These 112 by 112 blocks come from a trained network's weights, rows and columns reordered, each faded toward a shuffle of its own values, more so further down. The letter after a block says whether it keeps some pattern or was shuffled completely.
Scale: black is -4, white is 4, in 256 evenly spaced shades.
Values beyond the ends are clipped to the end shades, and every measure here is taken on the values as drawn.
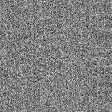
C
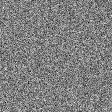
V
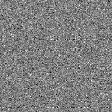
C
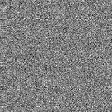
C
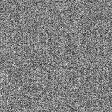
C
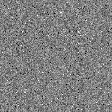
C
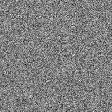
C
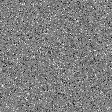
V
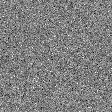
V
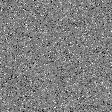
V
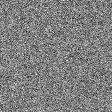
V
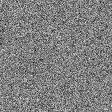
V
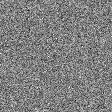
V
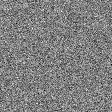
V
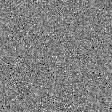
V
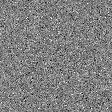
V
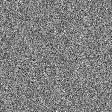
V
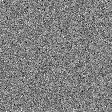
V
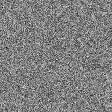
C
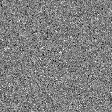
C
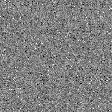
C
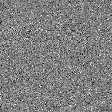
C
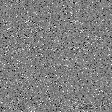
C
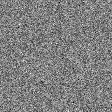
V
